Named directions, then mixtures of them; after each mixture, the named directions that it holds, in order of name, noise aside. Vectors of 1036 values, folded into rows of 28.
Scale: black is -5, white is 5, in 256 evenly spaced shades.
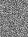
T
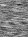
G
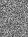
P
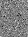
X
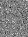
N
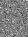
N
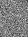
N, P, X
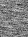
G, T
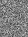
P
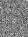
N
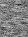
G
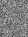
P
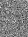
N, X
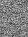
G, P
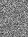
P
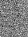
G, T, X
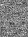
G, P, T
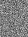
T
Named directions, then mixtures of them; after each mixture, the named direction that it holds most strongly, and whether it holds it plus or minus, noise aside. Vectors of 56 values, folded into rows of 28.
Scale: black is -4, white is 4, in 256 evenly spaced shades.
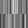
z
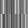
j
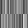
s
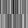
z, minus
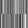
j, plus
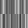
j, plus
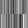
s, plus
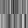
z, minus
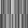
j, minus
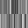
z, minus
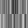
z, minus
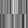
z, plus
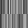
s, plus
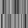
j, minus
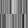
z, plus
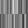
z, plus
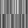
z, plus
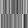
s, minus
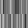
z, minus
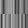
j, minus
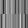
j, minus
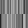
s, plus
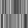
s, minus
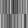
z, minus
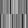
z, plus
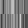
j, minus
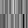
z, plus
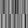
z, minus
